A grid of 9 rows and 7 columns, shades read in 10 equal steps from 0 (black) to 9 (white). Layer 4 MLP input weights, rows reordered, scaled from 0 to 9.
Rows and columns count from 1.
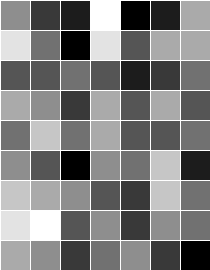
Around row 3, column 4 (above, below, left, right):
8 6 4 1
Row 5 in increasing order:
3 3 4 4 4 6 7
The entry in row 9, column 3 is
2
